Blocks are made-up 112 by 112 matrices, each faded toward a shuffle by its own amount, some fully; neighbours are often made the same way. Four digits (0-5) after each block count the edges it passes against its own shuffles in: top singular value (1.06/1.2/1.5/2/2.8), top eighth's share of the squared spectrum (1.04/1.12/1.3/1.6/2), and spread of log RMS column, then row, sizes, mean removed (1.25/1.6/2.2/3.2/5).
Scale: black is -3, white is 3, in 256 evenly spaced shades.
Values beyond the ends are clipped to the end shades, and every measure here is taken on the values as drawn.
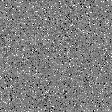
3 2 0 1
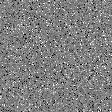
2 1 0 0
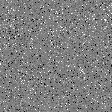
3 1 0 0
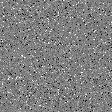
2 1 0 0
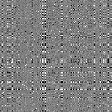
5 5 4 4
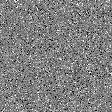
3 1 0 0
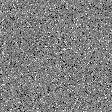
0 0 0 0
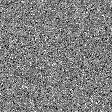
0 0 0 0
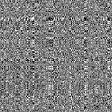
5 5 3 3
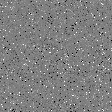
1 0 0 0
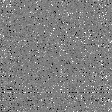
2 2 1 2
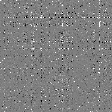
3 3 2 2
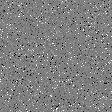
0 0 0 0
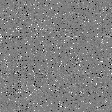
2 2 1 1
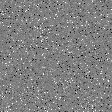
0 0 0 0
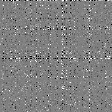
3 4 3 3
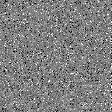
3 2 2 0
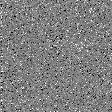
2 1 1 0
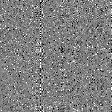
4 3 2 1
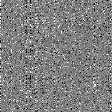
4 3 3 1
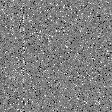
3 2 1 0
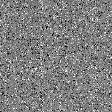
3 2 1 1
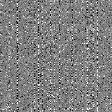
4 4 3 1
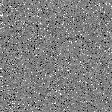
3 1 1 0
